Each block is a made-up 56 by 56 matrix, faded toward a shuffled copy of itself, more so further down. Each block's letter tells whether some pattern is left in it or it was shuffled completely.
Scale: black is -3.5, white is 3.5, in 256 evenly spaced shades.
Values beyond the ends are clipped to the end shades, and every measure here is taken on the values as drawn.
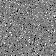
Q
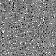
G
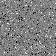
Q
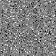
G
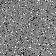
Q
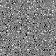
G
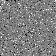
Q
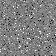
Q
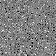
G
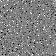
Q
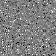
G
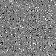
G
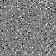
G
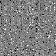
G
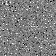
Q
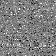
G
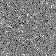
Q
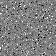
Q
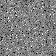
Q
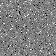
Q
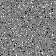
Q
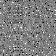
G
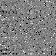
G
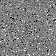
Q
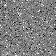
Q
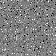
G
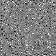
G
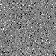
G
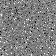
Q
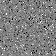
Q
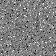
Q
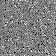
Q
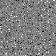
G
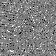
G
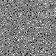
G
